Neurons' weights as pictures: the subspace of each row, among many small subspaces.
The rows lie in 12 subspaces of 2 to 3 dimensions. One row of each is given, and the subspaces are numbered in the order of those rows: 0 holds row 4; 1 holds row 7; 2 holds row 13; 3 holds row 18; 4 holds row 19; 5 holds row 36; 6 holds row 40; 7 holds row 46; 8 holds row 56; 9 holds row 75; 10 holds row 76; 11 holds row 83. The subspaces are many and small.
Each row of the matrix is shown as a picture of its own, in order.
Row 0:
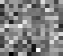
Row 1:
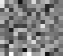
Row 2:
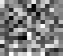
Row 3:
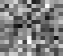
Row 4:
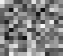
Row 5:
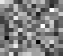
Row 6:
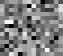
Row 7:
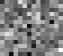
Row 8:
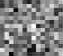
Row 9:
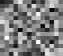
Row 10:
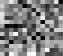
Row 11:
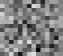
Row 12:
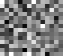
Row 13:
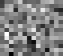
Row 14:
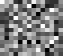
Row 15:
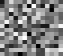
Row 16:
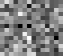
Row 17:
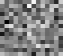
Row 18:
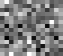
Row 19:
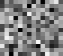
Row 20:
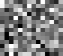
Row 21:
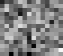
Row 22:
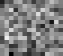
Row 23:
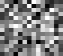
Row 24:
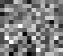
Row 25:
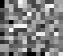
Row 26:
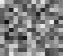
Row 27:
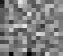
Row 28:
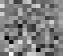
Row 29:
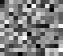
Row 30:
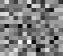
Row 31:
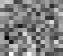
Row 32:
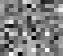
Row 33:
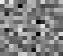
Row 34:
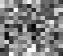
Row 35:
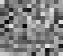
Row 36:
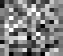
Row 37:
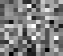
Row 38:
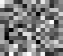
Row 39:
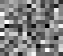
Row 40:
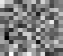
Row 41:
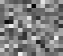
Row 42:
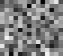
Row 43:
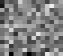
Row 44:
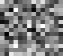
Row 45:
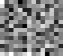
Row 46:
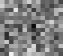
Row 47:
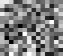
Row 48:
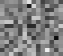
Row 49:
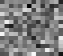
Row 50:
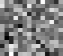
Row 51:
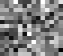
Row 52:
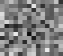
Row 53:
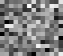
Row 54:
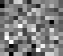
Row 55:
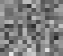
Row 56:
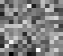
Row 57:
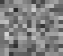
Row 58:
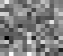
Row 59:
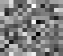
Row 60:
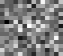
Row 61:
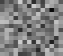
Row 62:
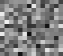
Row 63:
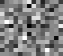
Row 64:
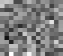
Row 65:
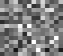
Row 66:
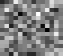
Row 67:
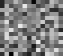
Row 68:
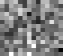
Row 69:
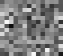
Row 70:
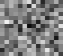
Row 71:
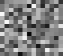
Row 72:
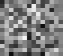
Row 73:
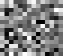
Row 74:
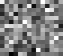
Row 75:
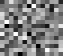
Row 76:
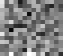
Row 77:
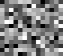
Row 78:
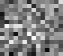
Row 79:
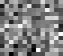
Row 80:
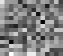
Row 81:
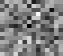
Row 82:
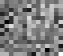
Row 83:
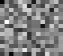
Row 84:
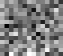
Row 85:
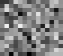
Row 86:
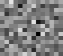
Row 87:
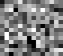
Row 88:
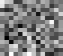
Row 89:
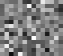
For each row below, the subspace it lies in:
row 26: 0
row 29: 9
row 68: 1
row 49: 11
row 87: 2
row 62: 5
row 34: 7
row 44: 7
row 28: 4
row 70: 7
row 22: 0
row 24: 6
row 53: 11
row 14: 3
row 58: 3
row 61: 3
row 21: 1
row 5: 3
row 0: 8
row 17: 11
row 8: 7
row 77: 2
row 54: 4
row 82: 10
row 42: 4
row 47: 6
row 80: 9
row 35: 10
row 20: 4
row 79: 8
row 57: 7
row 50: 4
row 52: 9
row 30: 3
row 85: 1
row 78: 9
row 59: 8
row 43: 11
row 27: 10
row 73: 8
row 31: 6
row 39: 5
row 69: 10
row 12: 11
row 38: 6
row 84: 5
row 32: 2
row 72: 5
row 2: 5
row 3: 1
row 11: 4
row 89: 2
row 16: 1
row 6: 2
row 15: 9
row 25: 10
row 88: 6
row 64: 6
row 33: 8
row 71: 5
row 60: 7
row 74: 8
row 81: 1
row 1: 11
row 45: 10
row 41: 2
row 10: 9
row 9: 3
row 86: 8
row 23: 1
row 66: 1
